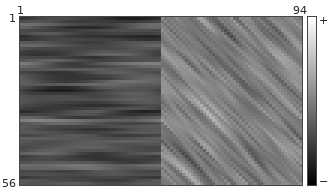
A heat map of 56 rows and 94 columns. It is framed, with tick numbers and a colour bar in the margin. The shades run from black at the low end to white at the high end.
The table splits into one row of 2 panels. Panel 1,1: low, streaked across. Panel 1,2: middling, slanting down to the right.
